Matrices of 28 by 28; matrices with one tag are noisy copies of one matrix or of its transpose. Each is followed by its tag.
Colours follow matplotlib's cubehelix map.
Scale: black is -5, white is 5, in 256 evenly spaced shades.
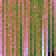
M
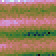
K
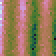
K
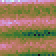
K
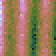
K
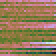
M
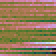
M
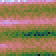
K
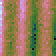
K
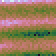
K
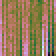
M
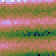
K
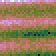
K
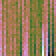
M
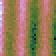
K
